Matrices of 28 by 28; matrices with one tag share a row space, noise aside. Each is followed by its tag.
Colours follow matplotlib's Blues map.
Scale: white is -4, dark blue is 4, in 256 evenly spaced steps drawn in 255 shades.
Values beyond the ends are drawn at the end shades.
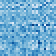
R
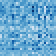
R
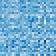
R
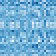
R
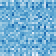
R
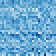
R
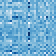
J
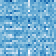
J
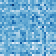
R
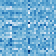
J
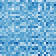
R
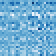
R
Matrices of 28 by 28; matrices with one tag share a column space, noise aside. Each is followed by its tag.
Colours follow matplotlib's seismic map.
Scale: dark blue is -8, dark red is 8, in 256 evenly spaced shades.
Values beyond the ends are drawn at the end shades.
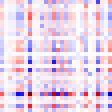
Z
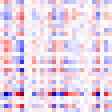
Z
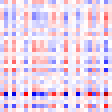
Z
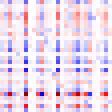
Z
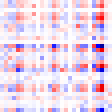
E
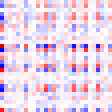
E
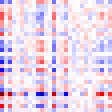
Z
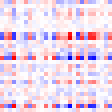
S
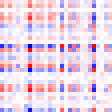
E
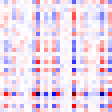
Z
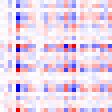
E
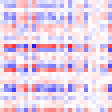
E
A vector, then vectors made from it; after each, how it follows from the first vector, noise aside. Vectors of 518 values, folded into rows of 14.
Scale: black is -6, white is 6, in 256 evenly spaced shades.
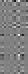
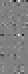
partly zeroed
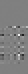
partly zeroed
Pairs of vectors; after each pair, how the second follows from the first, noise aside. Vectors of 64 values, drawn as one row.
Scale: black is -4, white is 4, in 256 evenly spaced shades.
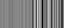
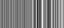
negated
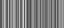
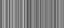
shrunk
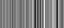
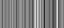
negated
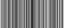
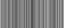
shrunk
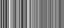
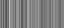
shrunk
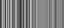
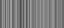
shrunk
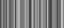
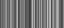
sign-scrambled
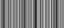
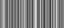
negated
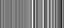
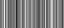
shuffled
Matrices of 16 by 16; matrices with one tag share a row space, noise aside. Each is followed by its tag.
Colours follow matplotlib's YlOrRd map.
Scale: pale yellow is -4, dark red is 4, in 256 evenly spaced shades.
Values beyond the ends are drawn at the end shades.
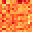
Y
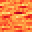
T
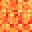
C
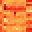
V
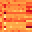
V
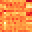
V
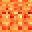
C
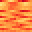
T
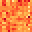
Y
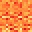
C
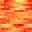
T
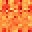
C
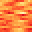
T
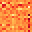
Y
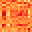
Y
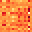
Y
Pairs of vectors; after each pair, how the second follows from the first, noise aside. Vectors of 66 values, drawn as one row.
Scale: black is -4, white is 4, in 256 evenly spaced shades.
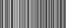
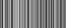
copied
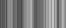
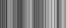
copied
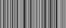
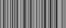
copied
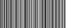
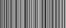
copied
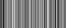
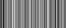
copied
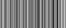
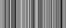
shuffled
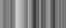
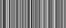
shuffled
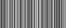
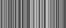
shuffled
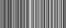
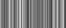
shuffled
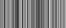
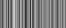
shuffled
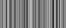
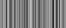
copied
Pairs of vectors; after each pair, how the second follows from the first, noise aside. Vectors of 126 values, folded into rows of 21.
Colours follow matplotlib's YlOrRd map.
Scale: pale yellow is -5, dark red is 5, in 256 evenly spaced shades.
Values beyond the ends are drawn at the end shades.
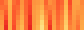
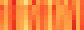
wrapped around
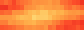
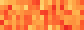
shuffled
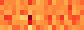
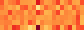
wrapped around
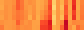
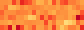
shuffled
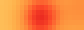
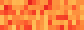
shuffled
